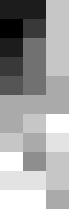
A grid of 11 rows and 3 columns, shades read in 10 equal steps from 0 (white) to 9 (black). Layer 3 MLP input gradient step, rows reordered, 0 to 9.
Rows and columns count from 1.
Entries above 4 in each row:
2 2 2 2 2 0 0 0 0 0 0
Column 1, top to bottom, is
8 9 8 7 6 3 3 2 0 1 0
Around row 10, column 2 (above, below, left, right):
4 0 1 2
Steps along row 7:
down down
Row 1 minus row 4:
1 3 0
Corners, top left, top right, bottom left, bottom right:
8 2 0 3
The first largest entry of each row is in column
1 1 1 1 1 1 1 2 2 3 3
